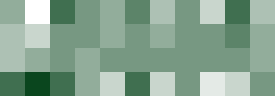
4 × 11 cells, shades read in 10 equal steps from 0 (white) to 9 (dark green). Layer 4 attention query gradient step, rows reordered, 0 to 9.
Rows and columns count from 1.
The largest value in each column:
7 9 7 5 5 7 5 5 5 7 5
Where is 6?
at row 1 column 6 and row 2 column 10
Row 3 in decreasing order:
5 5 5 5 5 5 5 4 4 4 3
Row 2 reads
3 2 5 5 4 5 4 5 5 6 4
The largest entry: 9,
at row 4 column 2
